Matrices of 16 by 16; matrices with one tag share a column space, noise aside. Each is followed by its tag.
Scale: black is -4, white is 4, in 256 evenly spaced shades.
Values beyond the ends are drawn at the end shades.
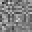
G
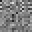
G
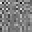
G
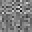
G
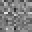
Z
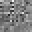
G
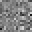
Z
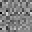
Z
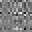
Z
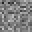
G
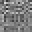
G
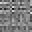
G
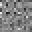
Z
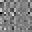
Z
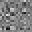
Z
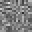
G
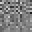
G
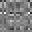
Z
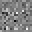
Z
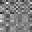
G
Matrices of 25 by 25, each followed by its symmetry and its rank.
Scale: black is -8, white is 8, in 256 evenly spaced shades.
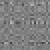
neither, rank three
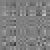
antisymmetric, rank two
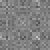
symmetric, rank three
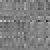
neither, rank three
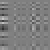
neither, rank one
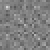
symmetric, rank three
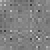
symmetric, rank three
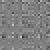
neither, rank three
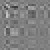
antisymmetric, rank two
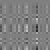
neither, rank one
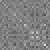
symmetric, rank five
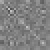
symmetric, rank five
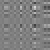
neither, rank one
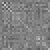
symmetric, rank five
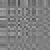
antisymmetric, rank two
